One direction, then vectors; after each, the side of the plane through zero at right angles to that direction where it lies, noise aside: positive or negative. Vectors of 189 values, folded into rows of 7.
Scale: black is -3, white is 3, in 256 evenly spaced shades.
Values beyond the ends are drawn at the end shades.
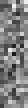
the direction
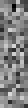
negative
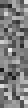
positive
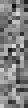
negative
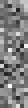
positive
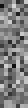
positive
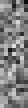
negative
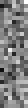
positive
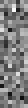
positive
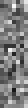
positive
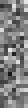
positive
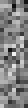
negative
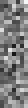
positive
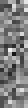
positive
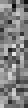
negative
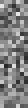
negative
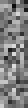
negative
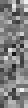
positive
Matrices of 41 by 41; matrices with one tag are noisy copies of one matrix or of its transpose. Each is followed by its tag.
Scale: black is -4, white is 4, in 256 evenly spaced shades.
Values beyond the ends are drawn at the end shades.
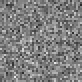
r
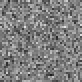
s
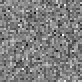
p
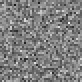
p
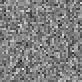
p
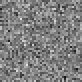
s
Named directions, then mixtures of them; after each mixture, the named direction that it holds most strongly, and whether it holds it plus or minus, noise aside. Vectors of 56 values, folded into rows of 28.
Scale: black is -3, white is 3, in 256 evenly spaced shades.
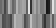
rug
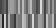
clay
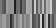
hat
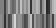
rug, plus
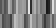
rug, plus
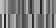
clay, minus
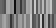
hat, plus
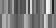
rug, minus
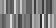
hat, minus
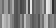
rug, minus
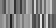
hat, plus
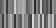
hat, minus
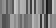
hat, minus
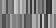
hat, minus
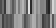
rug, plus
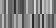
hat, plus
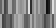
rug, plus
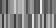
clay, plus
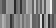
hat, plus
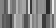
rug, plus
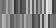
hat, plus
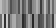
clay, minus
